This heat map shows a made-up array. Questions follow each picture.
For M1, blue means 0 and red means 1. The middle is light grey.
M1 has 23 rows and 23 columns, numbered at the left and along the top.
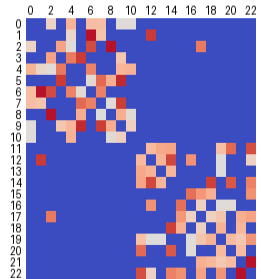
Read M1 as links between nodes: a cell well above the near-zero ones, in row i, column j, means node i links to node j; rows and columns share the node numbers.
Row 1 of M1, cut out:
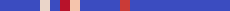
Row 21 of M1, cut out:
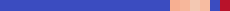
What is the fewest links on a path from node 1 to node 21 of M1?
3
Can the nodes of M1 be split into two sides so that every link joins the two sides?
no
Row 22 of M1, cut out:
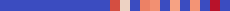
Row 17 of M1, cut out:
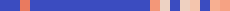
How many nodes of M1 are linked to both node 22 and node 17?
3
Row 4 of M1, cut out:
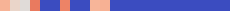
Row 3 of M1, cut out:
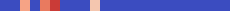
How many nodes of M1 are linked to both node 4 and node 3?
2
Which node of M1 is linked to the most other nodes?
node 19
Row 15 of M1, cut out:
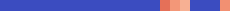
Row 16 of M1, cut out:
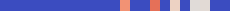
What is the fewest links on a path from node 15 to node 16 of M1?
1
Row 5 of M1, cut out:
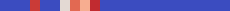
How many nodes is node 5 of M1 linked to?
5
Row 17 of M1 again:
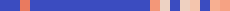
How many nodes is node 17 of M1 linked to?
7
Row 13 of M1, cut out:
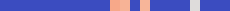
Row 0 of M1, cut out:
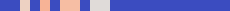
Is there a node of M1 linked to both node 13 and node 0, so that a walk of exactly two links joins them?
no
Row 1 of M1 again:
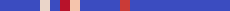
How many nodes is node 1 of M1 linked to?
4
